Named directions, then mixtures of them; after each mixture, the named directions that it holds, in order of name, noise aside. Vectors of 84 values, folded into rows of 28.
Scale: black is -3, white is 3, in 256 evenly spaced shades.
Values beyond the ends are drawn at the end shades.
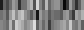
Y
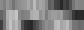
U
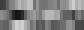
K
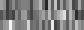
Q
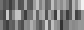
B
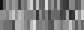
Q, Y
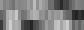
U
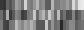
B, K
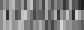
B, Y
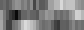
K, U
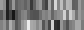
Q, U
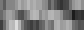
K, U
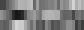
K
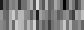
Y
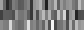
B, Q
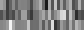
Q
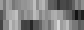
U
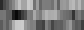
K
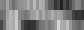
U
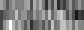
Q, U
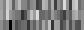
Q, Y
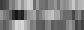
K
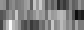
Q, U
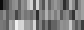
K, Y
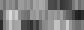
U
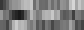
K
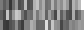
B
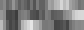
U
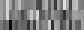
Q, Y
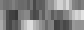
U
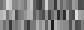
B, Q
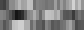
K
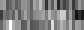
Q, U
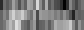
U, Y
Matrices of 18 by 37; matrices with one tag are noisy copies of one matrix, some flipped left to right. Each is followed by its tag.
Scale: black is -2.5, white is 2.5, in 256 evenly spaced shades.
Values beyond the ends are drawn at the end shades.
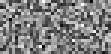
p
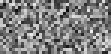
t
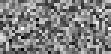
p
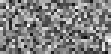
p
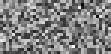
p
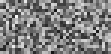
p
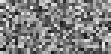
p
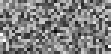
p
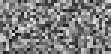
p
